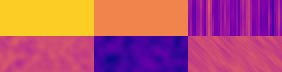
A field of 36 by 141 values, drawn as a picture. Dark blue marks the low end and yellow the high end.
It is made of 2 by 3 panels. Panel 1,1: very high, flat. Panel 1,2: high, flat. Panel 1,3: low, streaked downward. Panel 2,1: middling, blotchy, faint in contrast. Panel 2,2: very low, blotchy, faint in contrast. Panel 2,3: middling, slanting down to the right, faint in contrast.
